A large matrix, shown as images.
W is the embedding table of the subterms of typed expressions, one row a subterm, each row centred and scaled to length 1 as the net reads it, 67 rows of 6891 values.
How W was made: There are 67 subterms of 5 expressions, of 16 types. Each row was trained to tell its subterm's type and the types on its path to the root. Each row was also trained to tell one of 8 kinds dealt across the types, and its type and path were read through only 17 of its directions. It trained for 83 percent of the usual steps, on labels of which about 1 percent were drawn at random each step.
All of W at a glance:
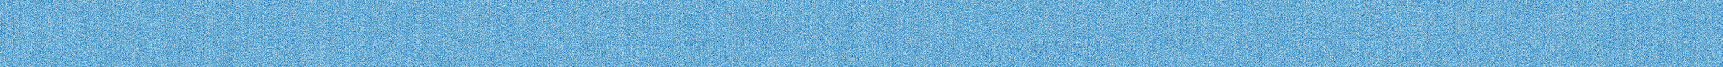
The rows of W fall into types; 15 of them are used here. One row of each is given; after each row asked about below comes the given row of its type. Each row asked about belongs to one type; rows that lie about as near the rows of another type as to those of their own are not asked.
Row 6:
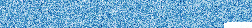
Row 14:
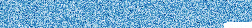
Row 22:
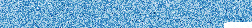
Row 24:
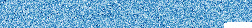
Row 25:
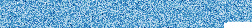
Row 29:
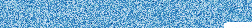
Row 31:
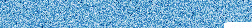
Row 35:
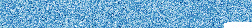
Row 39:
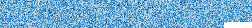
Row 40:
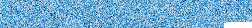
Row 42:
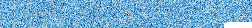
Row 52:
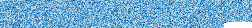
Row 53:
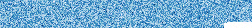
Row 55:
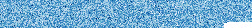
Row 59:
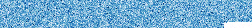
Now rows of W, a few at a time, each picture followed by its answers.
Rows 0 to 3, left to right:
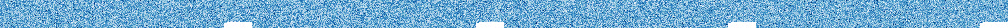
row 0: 39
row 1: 52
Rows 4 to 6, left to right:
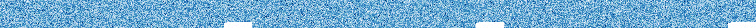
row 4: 39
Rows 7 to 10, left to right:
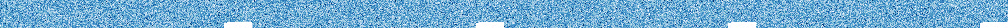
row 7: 59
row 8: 14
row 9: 6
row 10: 29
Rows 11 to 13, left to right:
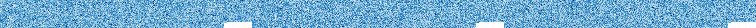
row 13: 40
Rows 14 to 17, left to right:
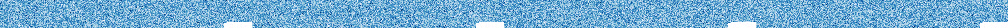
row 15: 6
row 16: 52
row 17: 29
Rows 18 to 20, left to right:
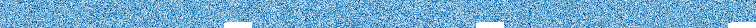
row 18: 14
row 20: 53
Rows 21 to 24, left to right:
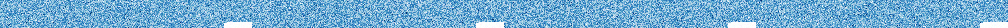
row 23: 55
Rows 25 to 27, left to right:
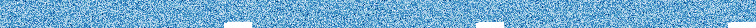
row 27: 42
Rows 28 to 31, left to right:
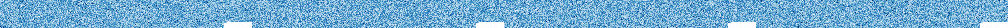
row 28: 14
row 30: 53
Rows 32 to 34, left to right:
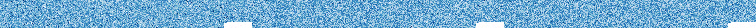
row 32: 25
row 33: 14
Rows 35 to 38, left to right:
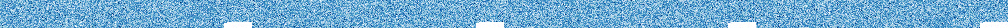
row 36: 31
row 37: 22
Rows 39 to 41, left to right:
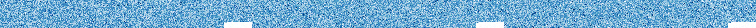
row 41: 24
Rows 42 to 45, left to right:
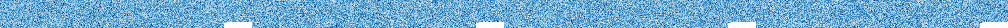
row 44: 22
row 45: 24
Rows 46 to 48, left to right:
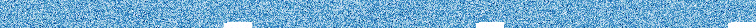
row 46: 6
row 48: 39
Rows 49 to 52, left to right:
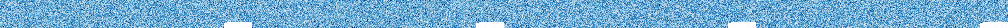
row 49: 29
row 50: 24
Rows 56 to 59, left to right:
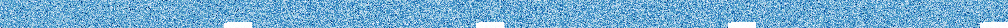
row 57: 22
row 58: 6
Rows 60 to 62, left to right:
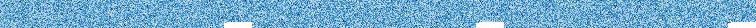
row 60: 22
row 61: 52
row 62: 24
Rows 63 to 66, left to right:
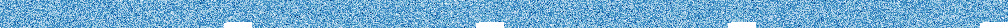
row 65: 52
